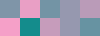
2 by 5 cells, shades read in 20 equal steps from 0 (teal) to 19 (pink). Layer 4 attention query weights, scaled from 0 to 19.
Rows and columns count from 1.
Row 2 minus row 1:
10 -18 7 0 -7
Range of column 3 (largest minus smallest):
7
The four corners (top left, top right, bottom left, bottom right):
9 14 19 7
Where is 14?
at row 1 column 5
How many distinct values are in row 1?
5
